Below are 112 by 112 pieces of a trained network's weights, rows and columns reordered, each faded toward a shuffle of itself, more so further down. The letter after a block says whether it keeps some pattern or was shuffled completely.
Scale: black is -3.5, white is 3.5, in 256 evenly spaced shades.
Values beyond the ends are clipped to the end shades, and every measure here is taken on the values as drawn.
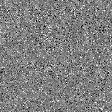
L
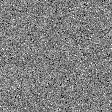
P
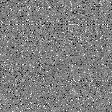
L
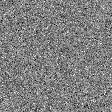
P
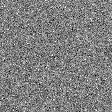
P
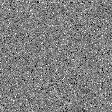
L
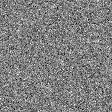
P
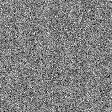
L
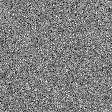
P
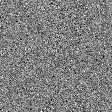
P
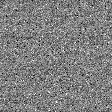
L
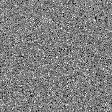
L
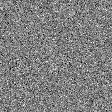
P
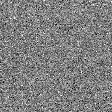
L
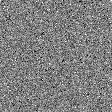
P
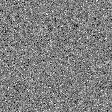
P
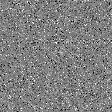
L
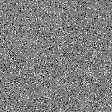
L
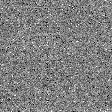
L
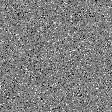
P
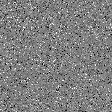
L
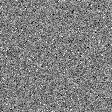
P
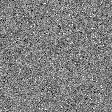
P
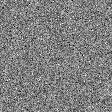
P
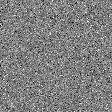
P
